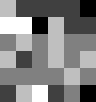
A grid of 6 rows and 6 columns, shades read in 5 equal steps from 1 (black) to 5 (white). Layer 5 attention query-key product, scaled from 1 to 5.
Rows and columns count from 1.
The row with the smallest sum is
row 1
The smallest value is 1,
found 3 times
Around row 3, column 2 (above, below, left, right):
5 2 3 3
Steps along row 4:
down up up down up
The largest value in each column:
5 5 5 4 4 4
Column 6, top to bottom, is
1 2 3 4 3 1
